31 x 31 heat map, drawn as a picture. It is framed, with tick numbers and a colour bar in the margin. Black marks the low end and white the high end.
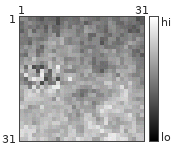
Odd patch: rougher, in the middle left. Slope: up to the bottom. Average level on the scale: 60%. Roughest part: middle left. Stripes: none.
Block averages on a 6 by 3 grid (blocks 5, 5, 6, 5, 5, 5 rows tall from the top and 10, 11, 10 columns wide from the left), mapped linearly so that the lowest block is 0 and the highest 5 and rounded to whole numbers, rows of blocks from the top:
010 / 221 / 322 / 434 / 445 / 555
